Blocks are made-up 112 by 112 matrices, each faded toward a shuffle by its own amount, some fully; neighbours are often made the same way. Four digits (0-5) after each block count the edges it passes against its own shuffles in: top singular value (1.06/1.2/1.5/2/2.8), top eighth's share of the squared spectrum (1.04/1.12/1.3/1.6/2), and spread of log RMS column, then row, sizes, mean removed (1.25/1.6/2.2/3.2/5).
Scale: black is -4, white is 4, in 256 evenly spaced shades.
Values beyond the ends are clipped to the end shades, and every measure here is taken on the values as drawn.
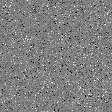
0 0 0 0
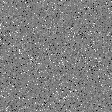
2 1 0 0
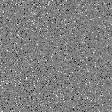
4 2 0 1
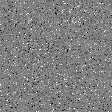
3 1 0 0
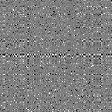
5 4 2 3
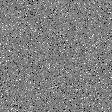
2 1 0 0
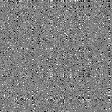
4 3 2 2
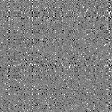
5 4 3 3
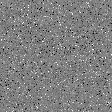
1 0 0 0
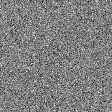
0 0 0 0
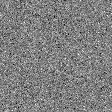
0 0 0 0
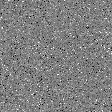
0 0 0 0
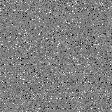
1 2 0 2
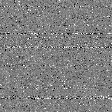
2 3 0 3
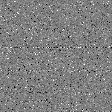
2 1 0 2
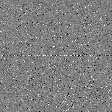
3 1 0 1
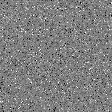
0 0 0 1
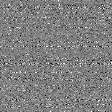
2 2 0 4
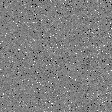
2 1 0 0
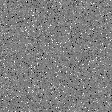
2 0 0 0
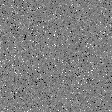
2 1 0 0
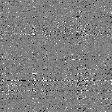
3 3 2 3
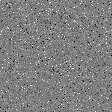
0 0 0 0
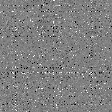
2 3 2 2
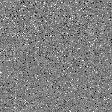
3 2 0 1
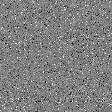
3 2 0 1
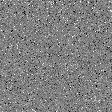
1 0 0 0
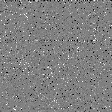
4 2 1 1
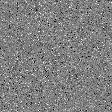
0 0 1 0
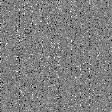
2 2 3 0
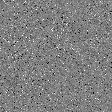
0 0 0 0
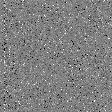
2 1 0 0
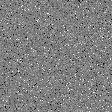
0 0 0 0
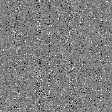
2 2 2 0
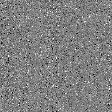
1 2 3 0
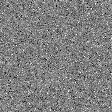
1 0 0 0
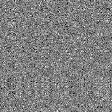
4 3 2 2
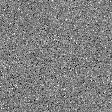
2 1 0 0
